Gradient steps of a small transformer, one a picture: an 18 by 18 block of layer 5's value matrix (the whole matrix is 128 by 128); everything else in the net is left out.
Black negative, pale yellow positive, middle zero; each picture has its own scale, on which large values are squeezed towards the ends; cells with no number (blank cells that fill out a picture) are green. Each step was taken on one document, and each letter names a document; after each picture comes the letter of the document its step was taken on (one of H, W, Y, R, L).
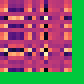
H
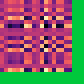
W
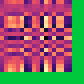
W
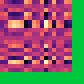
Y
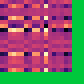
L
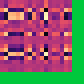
H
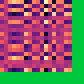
Y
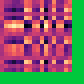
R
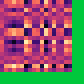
R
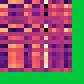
L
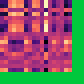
L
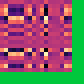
H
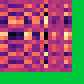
L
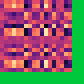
R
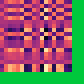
W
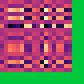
W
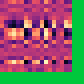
R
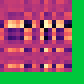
W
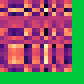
Y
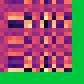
Y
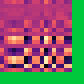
Y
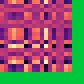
Y
